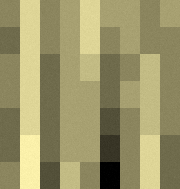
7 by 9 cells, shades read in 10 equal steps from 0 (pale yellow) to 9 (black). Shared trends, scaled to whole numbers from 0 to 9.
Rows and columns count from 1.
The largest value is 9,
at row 7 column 6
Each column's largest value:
5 1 6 3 4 9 4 4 5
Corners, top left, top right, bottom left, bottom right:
4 3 4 5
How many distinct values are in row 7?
7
